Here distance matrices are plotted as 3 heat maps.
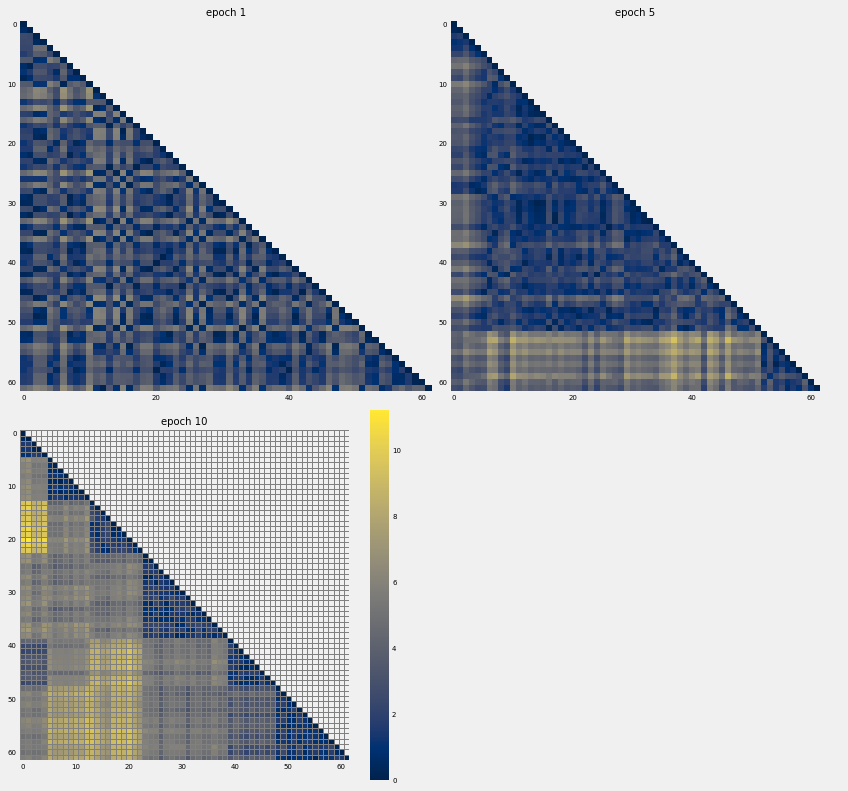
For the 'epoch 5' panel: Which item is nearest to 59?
53
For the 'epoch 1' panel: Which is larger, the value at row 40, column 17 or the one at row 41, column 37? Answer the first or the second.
the second
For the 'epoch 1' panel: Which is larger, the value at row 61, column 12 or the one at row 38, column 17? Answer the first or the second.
the second
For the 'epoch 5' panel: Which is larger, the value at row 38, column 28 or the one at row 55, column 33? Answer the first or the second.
the second
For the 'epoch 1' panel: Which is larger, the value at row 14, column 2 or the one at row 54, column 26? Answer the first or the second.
the first
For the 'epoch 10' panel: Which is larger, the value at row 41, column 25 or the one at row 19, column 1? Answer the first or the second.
the second
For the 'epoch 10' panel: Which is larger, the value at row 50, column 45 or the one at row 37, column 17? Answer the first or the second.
the second
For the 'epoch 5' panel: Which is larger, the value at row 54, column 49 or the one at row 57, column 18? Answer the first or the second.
the second
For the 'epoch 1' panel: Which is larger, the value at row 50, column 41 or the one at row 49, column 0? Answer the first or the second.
the second
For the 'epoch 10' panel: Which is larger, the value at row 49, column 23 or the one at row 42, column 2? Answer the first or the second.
the first
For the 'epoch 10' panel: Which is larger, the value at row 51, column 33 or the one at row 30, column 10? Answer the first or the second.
the second
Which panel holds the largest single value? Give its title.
epoch 10
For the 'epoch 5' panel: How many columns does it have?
62
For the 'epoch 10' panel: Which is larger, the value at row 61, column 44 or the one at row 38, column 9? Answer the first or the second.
the second
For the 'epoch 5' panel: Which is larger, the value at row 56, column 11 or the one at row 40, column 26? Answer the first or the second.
the first
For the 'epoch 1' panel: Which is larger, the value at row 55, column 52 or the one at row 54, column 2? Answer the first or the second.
the second
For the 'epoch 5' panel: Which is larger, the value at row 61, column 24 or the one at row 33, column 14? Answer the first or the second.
the first
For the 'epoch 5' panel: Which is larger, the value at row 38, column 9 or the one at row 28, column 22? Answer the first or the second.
the first
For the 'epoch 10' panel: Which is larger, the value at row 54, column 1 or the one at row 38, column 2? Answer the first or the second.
the first
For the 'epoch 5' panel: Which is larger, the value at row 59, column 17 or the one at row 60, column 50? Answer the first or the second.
the first
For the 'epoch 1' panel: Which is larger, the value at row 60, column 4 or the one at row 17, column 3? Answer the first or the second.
the second
